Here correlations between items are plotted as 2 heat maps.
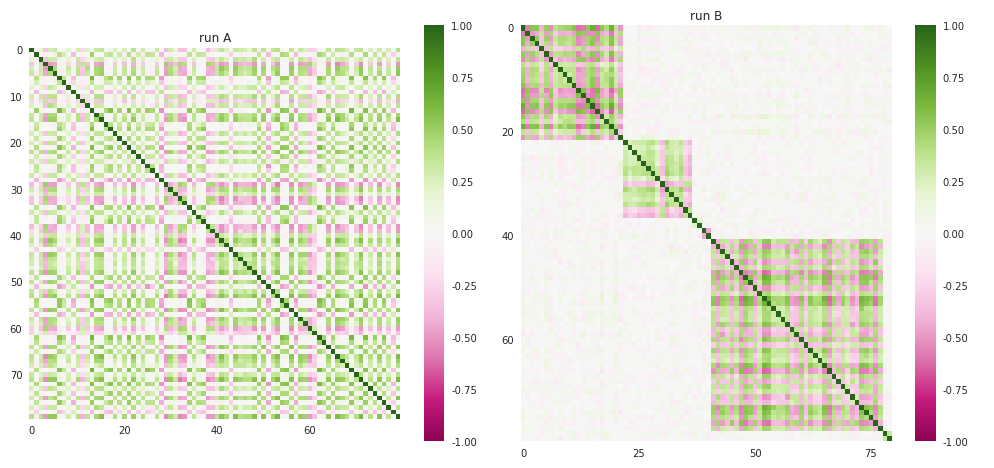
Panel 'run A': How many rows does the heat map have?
80
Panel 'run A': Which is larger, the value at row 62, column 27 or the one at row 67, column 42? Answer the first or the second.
the second
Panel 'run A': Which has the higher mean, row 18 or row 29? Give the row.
18
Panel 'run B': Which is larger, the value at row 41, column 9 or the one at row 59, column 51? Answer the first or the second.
the first
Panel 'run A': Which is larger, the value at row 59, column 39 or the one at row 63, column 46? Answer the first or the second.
the second
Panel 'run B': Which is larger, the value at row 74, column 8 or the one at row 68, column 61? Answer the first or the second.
the second
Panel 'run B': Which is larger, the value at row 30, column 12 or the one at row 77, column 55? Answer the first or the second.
the second
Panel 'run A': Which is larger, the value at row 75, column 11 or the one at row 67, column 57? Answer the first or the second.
the second
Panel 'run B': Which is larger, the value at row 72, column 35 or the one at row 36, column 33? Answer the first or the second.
the first
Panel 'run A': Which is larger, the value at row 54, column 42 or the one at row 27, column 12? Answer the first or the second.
the second
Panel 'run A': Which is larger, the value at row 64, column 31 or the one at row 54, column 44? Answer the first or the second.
the first
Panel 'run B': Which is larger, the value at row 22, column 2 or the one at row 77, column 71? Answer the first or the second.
the first
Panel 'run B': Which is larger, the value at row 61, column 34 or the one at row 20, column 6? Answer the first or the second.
the first
